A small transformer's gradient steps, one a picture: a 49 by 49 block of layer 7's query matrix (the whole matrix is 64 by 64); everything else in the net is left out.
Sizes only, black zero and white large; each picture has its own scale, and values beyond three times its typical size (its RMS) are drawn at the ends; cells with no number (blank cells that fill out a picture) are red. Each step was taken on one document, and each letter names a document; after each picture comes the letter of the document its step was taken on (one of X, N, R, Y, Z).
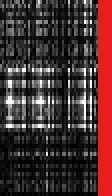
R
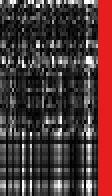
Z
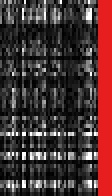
Z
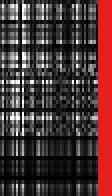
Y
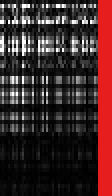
Y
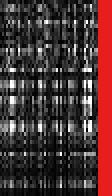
R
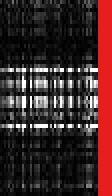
Z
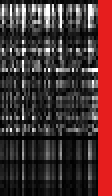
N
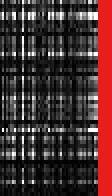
N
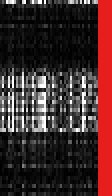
N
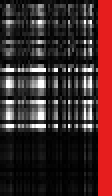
R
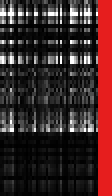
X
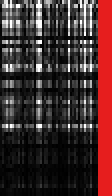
R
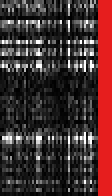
R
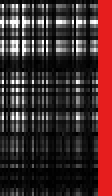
Y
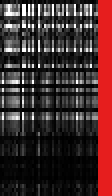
Y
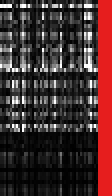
Z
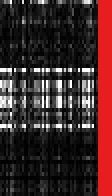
Z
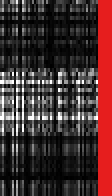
Y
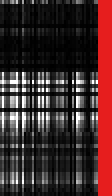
Y
